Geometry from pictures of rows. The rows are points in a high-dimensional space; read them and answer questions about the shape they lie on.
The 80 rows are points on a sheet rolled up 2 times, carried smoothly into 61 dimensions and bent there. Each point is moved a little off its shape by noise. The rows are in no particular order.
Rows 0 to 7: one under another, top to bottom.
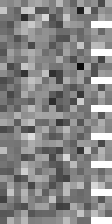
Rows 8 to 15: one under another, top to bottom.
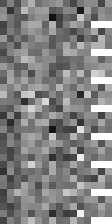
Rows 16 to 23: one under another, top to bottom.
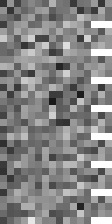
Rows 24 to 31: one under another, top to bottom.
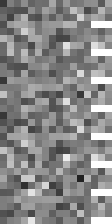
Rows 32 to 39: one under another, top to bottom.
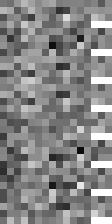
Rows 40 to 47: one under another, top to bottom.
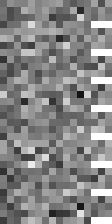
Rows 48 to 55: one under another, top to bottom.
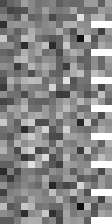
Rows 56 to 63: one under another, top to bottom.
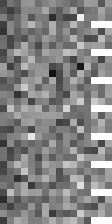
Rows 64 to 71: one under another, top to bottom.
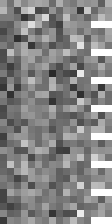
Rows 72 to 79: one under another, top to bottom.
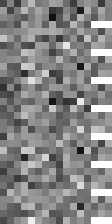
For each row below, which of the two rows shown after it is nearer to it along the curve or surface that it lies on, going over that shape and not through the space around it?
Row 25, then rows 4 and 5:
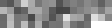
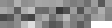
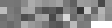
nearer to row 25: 4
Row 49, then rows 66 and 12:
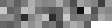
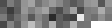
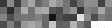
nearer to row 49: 12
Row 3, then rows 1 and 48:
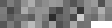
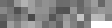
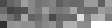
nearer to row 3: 48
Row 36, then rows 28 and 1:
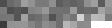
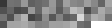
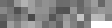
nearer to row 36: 1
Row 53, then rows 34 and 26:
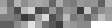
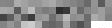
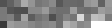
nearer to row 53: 34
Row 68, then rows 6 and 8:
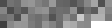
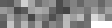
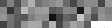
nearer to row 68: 6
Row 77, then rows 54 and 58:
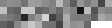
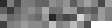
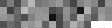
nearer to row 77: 58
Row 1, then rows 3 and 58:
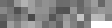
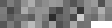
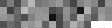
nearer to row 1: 3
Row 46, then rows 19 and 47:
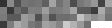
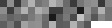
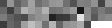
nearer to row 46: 19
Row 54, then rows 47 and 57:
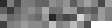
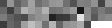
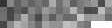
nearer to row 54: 57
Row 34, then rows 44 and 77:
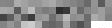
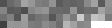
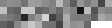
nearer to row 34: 44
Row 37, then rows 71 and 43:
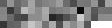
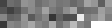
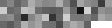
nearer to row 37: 43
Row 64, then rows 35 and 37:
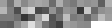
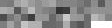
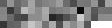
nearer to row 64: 37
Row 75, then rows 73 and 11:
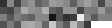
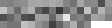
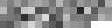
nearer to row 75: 11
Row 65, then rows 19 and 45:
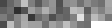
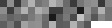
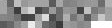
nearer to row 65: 19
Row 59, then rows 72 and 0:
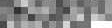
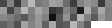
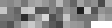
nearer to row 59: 72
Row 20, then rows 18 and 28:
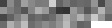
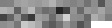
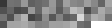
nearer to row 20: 28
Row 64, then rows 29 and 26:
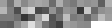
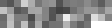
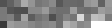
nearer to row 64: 29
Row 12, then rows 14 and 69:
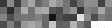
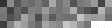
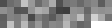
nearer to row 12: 14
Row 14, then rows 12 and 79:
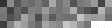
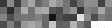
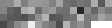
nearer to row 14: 12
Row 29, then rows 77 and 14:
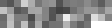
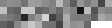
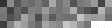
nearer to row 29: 14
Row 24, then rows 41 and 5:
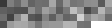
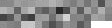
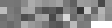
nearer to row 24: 41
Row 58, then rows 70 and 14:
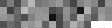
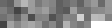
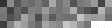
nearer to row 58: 14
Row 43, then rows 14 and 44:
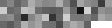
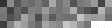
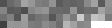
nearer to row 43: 14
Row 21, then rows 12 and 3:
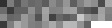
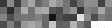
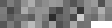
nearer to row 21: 12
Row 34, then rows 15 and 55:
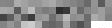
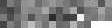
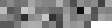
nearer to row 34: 15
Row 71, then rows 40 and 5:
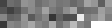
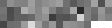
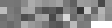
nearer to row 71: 40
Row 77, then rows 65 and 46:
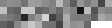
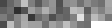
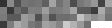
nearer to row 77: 46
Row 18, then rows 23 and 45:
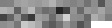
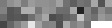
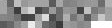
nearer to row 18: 23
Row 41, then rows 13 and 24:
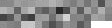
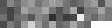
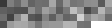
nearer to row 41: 13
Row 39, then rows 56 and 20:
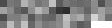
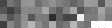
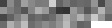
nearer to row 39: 20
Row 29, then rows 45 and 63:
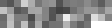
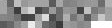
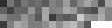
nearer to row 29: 63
